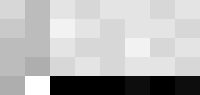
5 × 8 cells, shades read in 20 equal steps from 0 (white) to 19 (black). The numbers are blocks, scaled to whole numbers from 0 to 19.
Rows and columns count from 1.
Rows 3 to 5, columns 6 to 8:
1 3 2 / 2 2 3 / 18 19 18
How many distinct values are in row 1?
3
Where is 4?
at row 2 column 1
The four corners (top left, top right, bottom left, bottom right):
3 2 6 18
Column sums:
23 21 27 29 30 25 29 28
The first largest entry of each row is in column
2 2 1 2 3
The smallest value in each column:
3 0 1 2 2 1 2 2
